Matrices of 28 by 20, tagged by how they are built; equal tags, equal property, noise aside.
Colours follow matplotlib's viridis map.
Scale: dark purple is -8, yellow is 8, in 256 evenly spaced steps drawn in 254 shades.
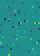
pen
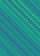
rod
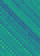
rod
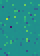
pen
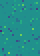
pen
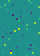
pen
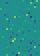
pen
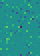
pen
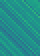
rod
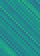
rod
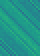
rod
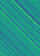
rod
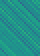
rod
